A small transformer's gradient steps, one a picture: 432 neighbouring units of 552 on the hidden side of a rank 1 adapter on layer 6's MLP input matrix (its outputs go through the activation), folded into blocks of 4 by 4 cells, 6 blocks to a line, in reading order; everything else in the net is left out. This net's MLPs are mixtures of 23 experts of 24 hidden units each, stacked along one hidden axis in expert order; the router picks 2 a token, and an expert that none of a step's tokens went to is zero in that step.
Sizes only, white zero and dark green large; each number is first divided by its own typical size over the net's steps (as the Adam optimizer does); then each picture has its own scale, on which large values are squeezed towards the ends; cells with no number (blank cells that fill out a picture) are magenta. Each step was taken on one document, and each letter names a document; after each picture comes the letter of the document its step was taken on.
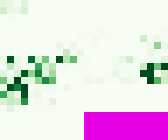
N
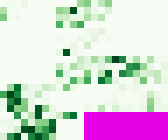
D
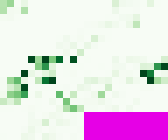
N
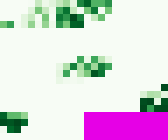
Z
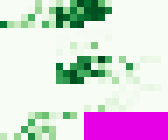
Z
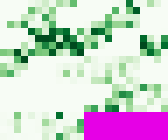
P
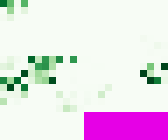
N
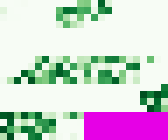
D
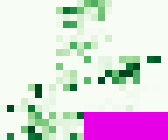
D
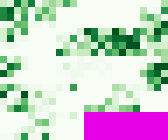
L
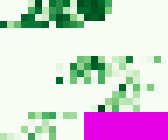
Z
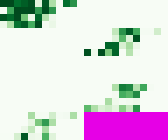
L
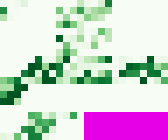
D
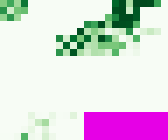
L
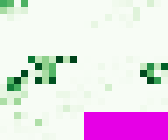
N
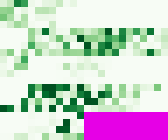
L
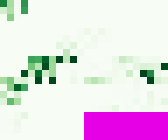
N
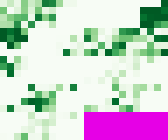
L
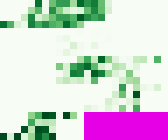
Z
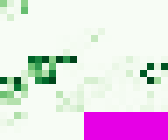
N
